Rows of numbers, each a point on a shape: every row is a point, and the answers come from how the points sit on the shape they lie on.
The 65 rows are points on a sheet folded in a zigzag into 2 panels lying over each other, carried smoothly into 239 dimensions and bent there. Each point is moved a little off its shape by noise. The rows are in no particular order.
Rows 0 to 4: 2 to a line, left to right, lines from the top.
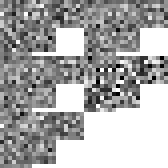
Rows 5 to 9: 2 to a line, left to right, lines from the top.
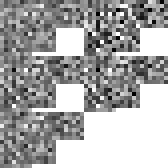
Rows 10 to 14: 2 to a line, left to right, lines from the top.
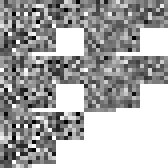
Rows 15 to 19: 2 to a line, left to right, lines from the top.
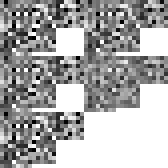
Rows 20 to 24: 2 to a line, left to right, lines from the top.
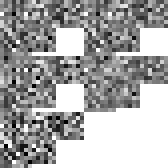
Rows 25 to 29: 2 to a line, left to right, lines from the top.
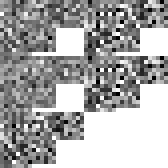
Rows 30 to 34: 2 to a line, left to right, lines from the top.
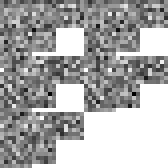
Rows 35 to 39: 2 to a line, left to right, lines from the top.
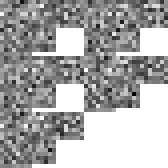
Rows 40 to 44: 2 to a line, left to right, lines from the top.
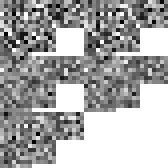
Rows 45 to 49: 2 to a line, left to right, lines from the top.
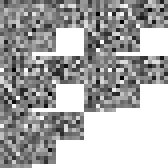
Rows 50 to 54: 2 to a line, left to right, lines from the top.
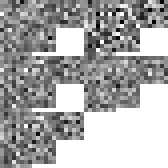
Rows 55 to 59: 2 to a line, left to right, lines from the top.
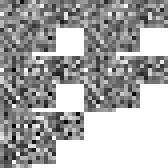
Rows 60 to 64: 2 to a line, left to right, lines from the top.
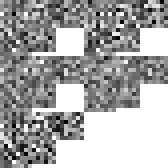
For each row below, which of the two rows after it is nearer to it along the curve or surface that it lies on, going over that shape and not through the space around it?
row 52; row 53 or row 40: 40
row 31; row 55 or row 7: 55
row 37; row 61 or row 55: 61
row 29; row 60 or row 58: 58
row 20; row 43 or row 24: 24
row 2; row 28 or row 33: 28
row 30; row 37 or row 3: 37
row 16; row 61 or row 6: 6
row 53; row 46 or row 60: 46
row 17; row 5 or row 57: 5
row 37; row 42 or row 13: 13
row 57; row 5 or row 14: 14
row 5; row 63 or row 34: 63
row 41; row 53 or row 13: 53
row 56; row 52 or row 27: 27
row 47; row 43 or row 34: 34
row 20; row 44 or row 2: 44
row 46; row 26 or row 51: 51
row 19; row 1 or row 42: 1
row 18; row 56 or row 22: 22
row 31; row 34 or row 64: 34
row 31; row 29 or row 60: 29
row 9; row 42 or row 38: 38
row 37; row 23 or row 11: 23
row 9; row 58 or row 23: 23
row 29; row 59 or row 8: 59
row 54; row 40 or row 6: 6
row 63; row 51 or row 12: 12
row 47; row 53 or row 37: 53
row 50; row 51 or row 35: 35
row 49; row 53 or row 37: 53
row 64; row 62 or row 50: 62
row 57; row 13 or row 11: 11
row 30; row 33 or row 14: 14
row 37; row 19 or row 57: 19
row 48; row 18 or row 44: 18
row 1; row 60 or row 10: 10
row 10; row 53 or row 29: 29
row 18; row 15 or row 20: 15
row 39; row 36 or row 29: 29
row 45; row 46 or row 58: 46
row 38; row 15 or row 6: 6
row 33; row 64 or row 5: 64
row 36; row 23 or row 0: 23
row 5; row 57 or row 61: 61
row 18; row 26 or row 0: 26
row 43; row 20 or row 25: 25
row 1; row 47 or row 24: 47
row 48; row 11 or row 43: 43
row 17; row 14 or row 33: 14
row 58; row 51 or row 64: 64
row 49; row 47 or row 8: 47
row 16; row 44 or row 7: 44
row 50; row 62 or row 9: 9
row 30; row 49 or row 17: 17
